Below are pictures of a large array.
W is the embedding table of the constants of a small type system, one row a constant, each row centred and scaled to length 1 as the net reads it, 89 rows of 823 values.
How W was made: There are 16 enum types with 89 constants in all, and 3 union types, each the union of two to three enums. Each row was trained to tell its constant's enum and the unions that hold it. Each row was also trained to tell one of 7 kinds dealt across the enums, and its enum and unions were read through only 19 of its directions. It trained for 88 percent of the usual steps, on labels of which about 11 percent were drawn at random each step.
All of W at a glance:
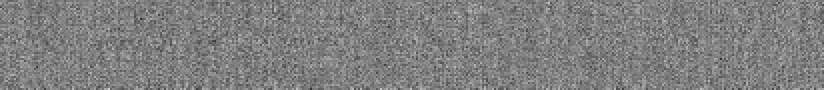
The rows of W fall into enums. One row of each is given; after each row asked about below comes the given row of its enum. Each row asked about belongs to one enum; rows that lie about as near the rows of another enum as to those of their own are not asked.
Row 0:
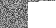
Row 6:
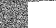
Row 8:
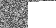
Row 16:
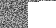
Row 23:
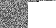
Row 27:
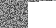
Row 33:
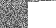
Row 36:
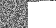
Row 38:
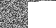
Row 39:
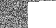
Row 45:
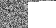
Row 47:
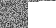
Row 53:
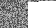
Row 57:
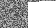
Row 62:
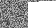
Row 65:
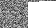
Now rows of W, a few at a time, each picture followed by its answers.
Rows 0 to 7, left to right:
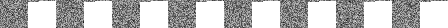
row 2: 27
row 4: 16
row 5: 33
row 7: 53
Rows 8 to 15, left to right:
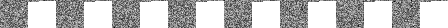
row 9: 39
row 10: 27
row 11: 39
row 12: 27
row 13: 39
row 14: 23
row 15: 57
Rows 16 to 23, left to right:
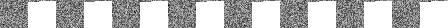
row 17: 53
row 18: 23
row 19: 23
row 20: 33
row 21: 16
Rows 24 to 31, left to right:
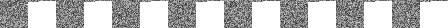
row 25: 16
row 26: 36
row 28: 47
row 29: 27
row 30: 39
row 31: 0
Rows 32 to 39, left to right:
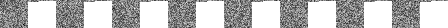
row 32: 53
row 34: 8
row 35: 62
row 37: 33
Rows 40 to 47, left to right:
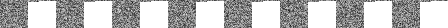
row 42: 65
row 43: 33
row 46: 36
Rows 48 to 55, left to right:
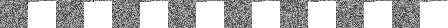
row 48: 0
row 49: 47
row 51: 8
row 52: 38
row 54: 36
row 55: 38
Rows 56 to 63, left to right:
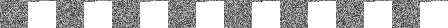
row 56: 62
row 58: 47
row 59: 8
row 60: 0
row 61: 16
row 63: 8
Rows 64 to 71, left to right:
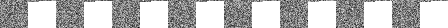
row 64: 33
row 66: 57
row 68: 36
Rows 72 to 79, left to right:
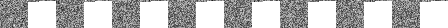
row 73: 38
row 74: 47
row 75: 36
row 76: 38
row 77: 57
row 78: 33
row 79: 36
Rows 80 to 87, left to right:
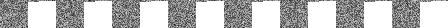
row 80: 53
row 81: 57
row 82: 27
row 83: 53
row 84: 23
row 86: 57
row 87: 62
